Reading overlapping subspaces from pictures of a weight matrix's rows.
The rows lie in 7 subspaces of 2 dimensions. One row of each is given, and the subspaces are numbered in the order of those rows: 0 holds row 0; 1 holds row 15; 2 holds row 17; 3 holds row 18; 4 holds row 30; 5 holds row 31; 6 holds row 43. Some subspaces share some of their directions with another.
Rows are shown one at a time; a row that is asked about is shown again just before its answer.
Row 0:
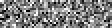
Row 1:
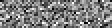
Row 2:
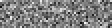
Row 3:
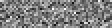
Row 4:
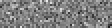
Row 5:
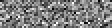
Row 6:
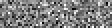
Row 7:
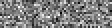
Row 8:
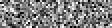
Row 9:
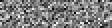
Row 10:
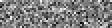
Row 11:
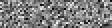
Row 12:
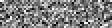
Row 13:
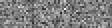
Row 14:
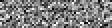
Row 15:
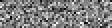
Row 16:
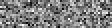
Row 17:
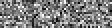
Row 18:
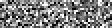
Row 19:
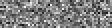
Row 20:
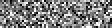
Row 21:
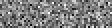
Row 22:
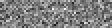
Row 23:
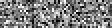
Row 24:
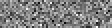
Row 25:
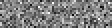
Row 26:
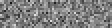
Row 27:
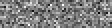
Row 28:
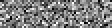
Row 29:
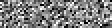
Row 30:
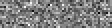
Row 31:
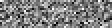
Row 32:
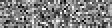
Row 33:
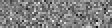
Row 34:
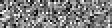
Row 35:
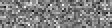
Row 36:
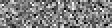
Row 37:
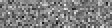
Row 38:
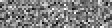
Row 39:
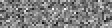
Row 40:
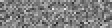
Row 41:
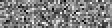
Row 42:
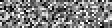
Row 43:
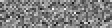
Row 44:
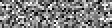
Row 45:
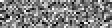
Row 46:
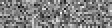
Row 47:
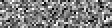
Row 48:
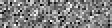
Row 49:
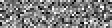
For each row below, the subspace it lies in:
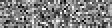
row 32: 2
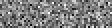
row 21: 3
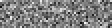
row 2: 1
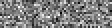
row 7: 2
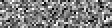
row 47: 1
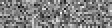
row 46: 2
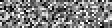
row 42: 5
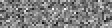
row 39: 1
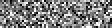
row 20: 6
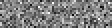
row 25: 3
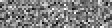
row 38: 3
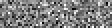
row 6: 3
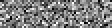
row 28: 5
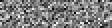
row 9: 5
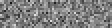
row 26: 0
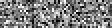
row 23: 2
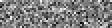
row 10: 1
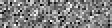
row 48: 0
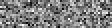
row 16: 4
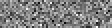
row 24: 6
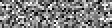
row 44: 4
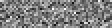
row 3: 6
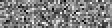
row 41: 2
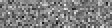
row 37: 3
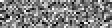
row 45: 0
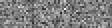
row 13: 2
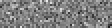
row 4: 1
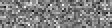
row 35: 4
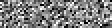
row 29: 0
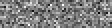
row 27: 4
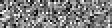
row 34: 0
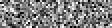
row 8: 5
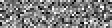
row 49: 3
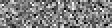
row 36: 5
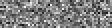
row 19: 4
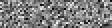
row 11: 0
